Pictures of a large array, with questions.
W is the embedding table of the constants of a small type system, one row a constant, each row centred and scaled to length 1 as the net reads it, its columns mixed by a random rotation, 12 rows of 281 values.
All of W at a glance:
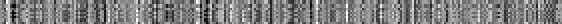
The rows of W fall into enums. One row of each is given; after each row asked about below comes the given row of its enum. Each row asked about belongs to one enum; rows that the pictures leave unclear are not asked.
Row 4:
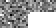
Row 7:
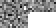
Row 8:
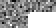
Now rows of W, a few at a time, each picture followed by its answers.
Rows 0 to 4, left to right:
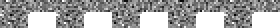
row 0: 4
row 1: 4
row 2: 8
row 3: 8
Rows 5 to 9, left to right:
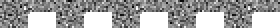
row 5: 7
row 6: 8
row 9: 7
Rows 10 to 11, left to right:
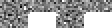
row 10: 7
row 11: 4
